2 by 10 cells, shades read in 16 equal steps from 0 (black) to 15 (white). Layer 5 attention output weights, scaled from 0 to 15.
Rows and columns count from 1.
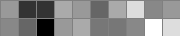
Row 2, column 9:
15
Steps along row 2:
down down up up down same up up down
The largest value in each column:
9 6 3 10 10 7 10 13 15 13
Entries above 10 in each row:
1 2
